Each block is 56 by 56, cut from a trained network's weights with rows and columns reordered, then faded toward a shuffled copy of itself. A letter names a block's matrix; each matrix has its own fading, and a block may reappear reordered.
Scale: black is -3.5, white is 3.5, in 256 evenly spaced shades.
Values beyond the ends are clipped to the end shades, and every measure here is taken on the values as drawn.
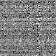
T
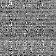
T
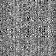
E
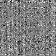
E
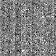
E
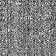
E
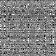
T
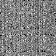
E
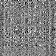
E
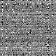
T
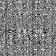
E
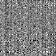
E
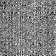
E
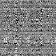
T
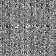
E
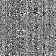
E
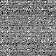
T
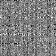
E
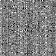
E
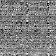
T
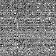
T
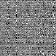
T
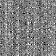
E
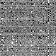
T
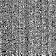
E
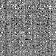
E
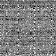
T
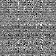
T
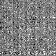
E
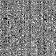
E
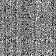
E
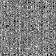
E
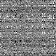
T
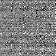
T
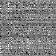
T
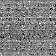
T
